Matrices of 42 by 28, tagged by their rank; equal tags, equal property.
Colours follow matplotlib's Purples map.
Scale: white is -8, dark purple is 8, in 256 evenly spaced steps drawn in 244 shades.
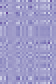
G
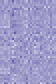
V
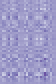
G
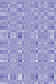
G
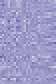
V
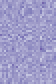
V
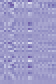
G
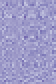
V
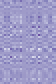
G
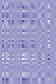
G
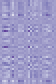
G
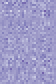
V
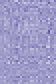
V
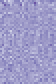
V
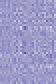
V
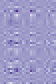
G
